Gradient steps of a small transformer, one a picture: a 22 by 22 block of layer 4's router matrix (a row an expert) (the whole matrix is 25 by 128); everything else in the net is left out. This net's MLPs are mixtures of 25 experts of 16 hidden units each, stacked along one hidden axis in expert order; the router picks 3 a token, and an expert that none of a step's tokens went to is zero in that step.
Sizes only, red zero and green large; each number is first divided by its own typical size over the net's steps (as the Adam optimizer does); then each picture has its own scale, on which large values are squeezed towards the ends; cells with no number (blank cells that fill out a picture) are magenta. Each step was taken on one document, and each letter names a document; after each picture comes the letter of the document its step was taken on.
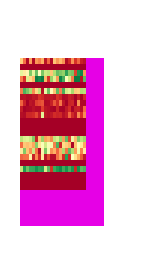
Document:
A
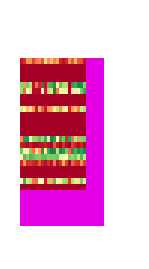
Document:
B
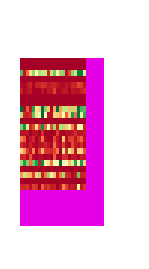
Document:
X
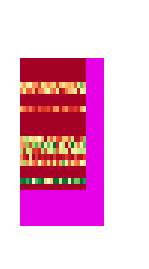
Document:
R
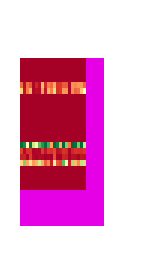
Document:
R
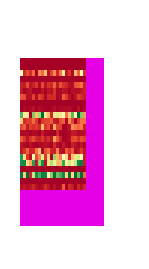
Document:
X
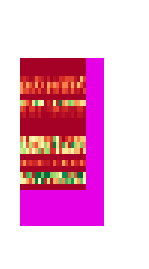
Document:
X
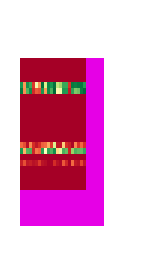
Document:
R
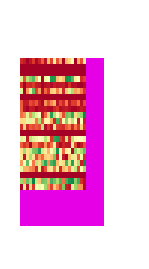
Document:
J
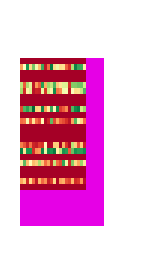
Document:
R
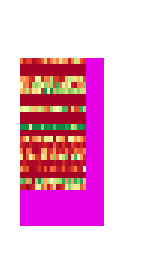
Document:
B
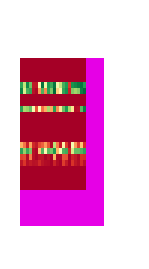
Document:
R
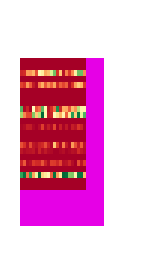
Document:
X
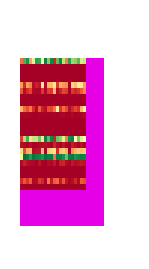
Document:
B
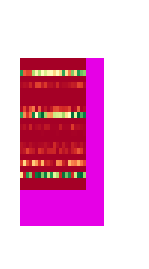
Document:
X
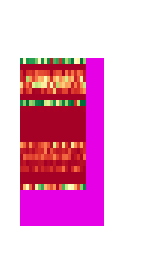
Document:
B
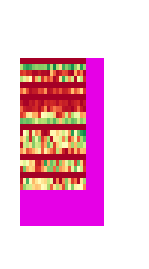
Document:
J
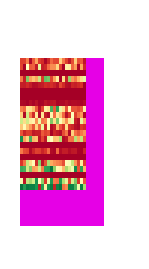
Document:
J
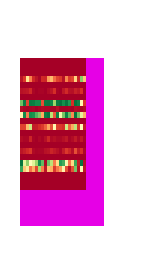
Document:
J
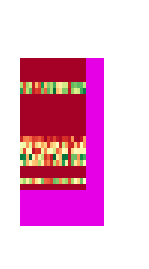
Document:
R
